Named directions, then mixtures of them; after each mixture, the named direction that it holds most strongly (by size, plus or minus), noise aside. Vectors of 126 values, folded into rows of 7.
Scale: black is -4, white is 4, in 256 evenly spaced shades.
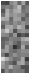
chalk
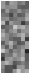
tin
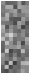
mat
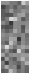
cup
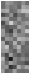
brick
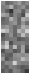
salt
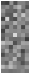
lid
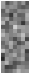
tin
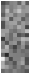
chalk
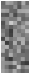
brick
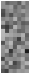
tin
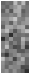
chalk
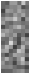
chalk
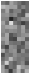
cup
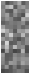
salt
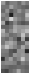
tin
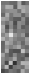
mat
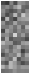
lid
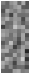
tin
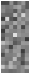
lid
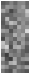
brick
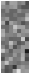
tin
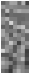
tin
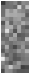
chalk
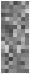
brick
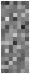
lid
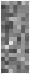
cup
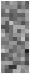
tin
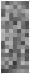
mat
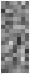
tin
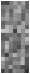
chalk
